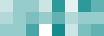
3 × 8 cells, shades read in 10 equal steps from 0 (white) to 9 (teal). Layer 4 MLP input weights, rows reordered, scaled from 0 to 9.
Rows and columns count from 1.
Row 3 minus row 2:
1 0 2 -4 3 -1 1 2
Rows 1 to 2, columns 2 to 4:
4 4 2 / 4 5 4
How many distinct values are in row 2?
4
